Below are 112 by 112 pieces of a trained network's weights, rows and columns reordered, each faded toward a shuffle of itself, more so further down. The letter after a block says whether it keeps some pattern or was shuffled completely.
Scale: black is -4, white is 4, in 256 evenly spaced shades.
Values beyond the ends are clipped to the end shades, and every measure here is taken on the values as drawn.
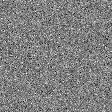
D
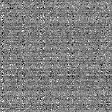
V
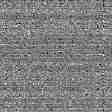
V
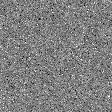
D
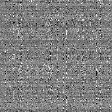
V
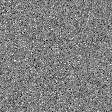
D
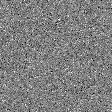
D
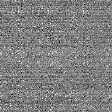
V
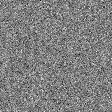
D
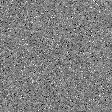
D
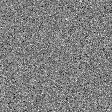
D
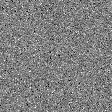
D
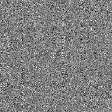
V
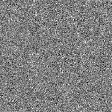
V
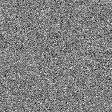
D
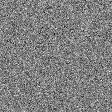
D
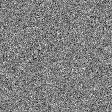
D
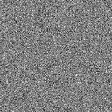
V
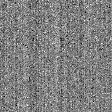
V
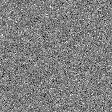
D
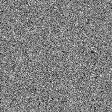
V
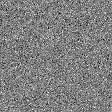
D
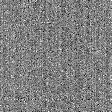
V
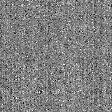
V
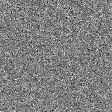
D
